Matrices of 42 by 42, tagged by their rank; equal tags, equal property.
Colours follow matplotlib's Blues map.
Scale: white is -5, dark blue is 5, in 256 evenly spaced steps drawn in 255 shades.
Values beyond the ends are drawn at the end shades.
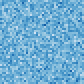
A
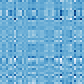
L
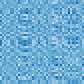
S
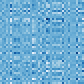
S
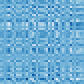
L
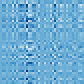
L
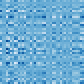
L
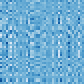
S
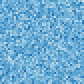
A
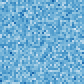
A
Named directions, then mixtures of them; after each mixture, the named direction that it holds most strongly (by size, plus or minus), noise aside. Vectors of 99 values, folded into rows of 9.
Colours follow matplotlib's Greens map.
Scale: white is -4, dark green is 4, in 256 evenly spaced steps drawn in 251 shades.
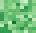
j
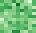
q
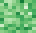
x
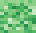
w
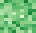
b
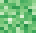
w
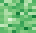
x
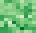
j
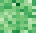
q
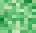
q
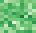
b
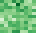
q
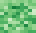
w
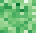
q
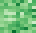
q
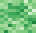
w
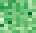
x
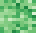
q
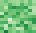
w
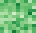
b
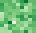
j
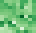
j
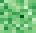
b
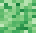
q
